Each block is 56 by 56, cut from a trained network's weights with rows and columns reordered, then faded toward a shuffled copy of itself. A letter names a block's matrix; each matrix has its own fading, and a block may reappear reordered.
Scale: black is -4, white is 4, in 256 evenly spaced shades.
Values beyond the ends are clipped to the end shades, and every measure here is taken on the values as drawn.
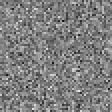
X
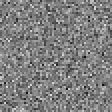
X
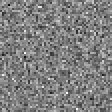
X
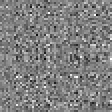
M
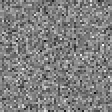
X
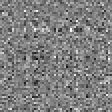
M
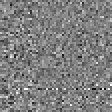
M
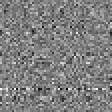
M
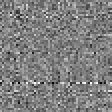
M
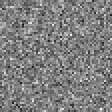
X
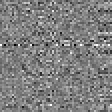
M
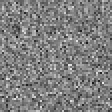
X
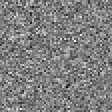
X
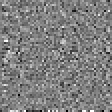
M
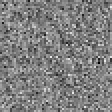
X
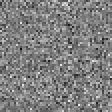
X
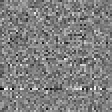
M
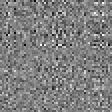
M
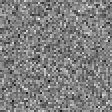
X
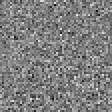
X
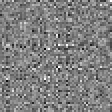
M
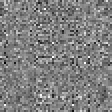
M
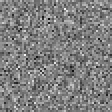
X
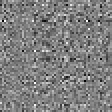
M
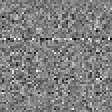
M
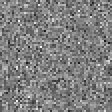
X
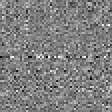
M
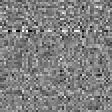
M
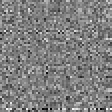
M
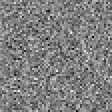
X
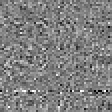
M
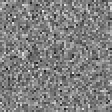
X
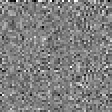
M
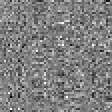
M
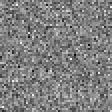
X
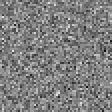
X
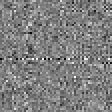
M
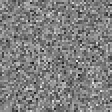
X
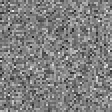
X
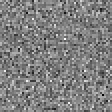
X
